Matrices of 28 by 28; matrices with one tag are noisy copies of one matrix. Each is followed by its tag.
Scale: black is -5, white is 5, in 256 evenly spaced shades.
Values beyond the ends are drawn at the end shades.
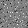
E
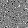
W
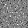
E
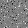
W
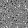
W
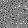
W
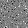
W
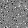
W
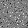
E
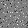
E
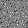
E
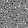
W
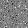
W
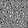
E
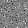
W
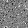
W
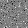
W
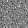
W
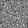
E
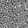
W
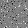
W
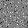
E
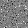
W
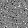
W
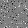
W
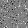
W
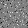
E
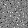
E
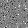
W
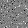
W
